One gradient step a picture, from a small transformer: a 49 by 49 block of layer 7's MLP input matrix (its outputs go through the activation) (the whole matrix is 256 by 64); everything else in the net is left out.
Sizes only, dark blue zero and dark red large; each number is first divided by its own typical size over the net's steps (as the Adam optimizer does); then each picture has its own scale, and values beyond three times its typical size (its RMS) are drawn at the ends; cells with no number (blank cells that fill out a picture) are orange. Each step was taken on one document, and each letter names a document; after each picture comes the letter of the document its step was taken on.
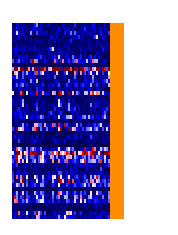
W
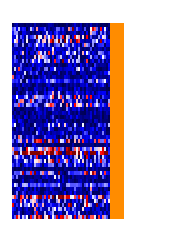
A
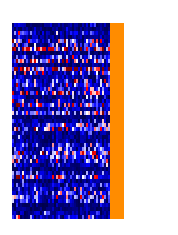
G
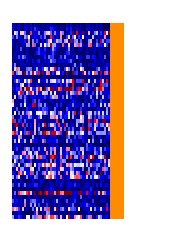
A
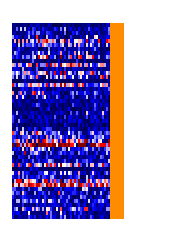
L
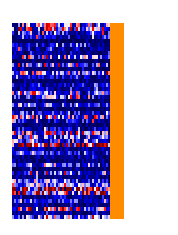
L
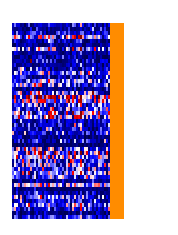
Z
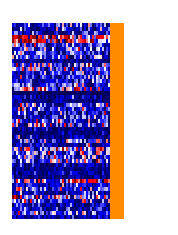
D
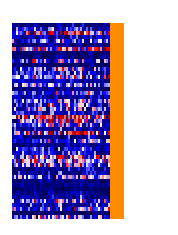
Z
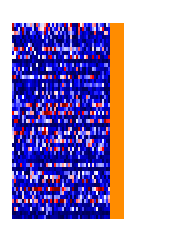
L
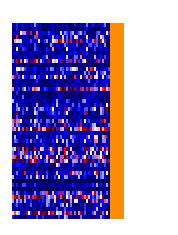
G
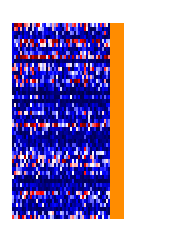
D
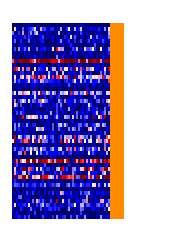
Z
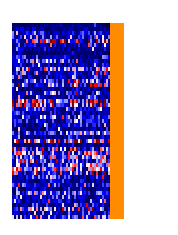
A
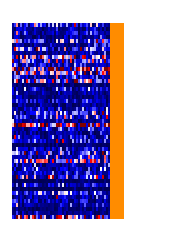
W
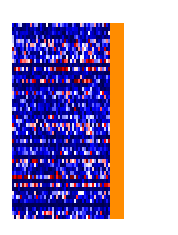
W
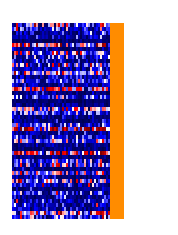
D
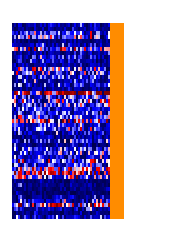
Z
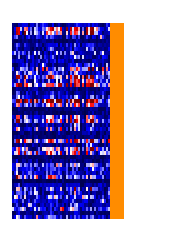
A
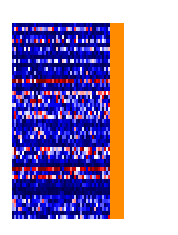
Z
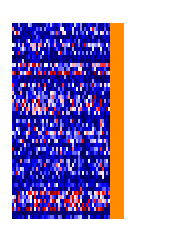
A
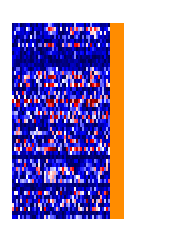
A
